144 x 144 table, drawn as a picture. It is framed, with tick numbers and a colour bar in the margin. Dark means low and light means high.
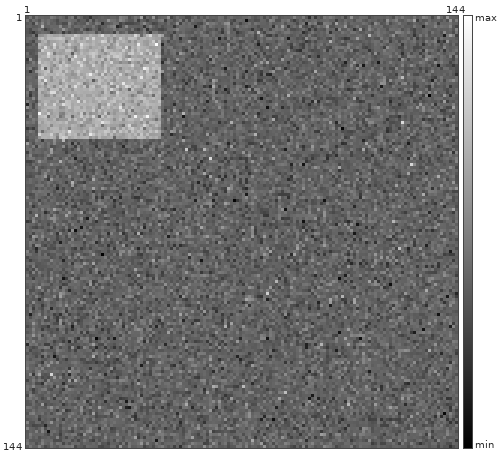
An odd patch, higher than its surroundings, sits in the top left. The top left is the ninth with the highest average. The halves do not mirror each other. Most values sit low, with a long tail of high ones.
